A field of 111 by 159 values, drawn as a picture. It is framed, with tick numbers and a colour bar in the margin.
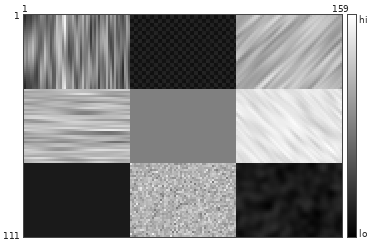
It is made of 3 by 3 panels. Panel 1,1: middling, streaked downward, strong in contrast. Panel 1,2: very low, checkered, faint in contrast. Panel 1,3: high, slanting up to the right. Panel 2,1: high, streaked across. Panel 2,2: middling, flat. Panel 2,3: very high, slanting down to the right, faint in contrast. Panel 3,1: very low, flat. Panel 3,2: high, fine-grained. Panel 3,3: very low, blotchy, faint in contrast.
